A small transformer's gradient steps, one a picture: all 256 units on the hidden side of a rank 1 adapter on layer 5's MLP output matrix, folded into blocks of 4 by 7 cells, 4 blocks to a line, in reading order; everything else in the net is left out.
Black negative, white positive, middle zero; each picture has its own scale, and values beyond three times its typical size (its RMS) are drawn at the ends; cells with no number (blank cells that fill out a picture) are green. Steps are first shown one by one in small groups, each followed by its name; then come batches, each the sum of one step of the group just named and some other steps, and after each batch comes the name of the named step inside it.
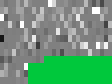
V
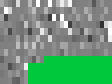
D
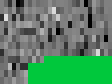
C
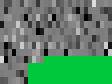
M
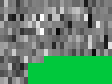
C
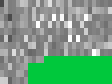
V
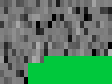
M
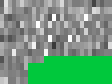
V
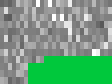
D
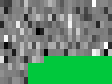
M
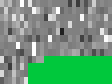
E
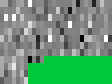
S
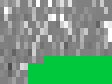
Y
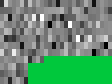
S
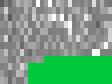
Y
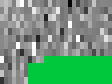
E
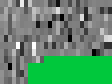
E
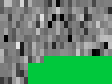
E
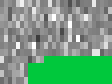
E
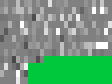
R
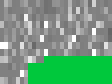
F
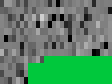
R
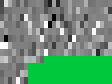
F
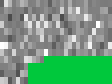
F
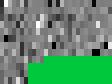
R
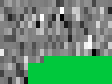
R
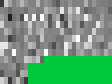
F
